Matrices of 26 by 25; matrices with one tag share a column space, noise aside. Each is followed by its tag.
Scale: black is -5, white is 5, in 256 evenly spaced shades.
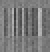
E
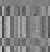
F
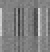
E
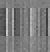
E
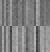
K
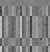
F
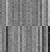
K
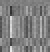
F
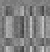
F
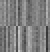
K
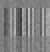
E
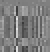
F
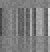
E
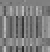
F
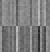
K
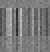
E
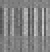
E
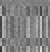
F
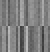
K
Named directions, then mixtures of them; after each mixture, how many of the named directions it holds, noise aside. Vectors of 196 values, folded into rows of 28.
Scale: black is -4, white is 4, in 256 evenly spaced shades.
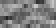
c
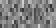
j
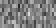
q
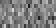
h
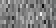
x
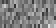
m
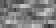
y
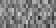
two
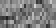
three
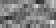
one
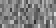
three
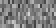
one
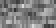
one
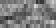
one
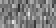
one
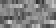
two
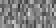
one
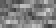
one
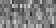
three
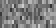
two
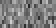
one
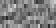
two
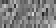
one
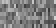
two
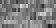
two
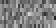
three
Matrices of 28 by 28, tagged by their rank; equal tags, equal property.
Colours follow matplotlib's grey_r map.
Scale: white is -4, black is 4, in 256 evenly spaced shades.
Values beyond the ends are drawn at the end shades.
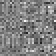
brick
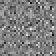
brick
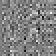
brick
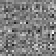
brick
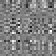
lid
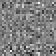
brick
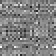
brick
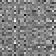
brick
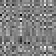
lid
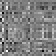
lid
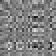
lid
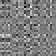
lid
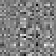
lid
